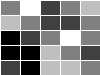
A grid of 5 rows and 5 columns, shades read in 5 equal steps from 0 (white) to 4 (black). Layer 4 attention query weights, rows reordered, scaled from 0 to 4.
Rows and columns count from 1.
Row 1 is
2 0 3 2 1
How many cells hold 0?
2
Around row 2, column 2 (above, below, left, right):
0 3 1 3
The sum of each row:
8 11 11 14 11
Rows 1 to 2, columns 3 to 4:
3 2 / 3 3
